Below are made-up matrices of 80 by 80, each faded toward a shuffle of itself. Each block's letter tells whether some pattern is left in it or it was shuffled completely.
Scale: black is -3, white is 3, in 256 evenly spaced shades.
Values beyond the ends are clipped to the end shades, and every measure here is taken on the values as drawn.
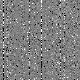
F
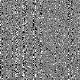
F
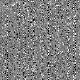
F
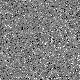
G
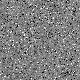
G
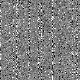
F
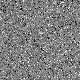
G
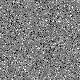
G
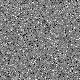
G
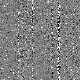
F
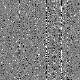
F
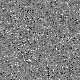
G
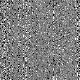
F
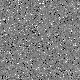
G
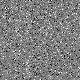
G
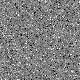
G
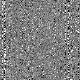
F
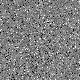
G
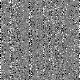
F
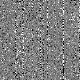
F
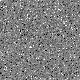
G
